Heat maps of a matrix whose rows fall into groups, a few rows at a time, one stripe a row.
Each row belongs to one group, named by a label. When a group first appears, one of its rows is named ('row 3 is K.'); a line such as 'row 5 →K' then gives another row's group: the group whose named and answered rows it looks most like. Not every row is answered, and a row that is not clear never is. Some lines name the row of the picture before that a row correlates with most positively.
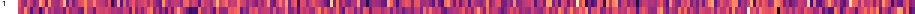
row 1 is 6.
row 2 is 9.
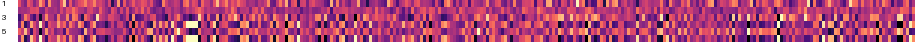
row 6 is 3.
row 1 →6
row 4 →3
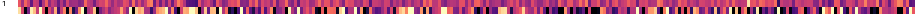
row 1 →9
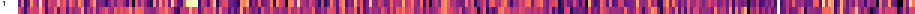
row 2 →3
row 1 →3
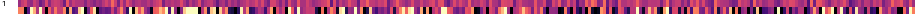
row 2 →3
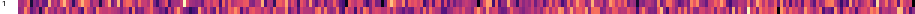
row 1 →6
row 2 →9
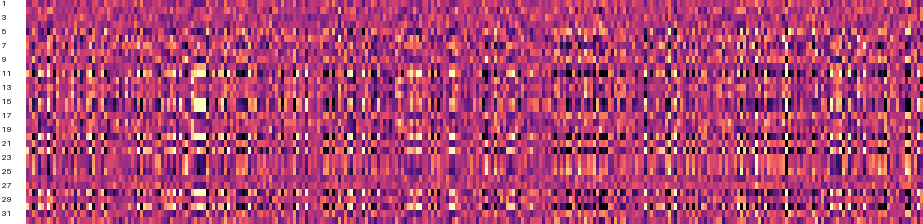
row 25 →9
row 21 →9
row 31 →9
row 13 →6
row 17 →9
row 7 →3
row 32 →6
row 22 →3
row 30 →3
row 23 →9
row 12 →6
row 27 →9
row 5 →9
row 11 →3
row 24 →9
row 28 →3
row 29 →6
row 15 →3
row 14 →6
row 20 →3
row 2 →6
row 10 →3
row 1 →9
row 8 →6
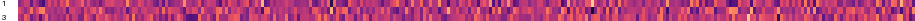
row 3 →9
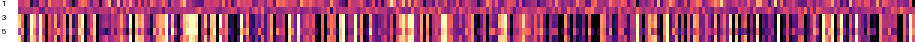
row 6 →3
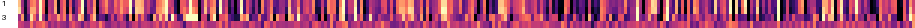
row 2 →3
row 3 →3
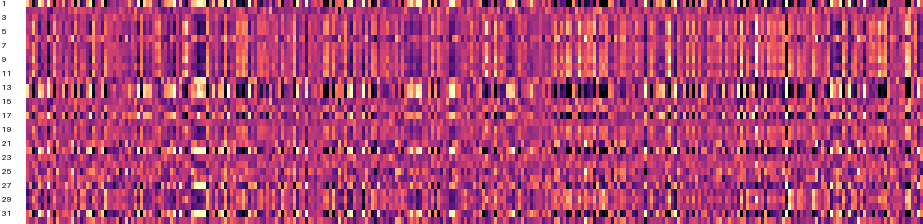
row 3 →9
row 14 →3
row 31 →3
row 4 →9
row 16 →9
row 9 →9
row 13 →3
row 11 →9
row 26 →6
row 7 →9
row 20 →9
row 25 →6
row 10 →9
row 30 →9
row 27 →3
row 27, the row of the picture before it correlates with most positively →3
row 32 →6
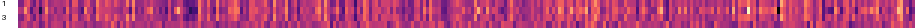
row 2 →9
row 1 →9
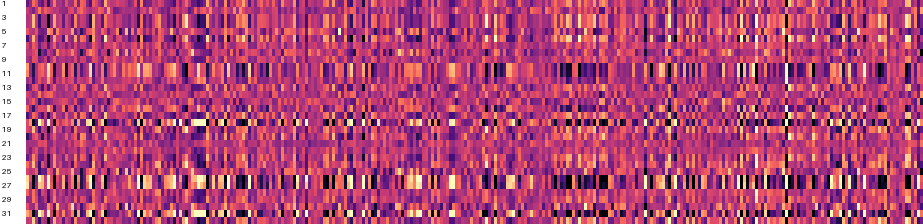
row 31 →3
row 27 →3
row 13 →9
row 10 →3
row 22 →9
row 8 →6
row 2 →6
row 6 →9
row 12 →3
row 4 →9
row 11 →3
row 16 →3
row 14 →6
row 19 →9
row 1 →9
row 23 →9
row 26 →3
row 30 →6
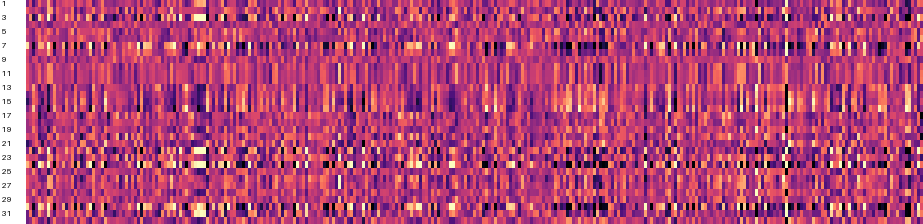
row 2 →6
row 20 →6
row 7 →3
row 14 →9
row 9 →9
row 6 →6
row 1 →3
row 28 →9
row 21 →9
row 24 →3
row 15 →9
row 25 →9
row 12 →6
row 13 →9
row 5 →6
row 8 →3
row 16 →9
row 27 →6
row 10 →6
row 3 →3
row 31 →3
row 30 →3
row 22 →3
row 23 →6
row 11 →6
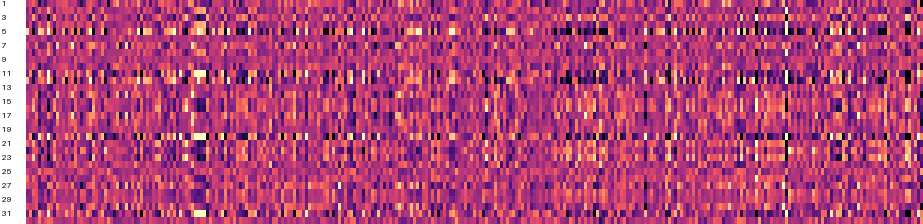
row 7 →6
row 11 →3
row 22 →9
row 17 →6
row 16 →9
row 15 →9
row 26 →9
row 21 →9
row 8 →3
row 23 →9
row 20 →3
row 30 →6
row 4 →3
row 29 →9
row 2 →3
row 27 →6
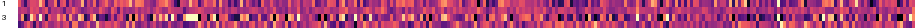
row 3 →3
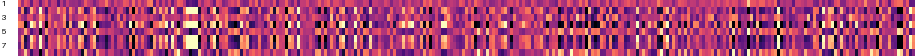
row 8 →9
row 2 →3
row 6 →3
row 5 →9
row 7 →3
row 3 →6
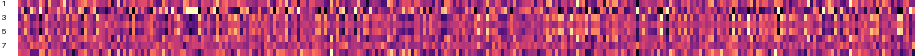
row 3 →9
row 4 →9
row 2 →3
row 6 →6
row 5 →9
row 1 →6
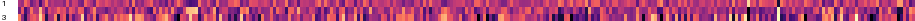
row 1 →9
